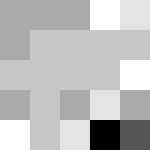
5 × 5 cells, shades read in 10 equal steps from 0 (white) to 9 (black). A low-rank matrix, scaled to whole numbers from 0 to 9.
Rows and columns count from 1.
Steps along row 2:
down same same same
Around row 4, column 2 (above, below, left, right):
2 2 3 3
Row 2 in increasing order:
2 2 2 2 3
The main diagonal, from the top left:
3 2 2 1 6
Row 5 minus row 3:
-2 0 -1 7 6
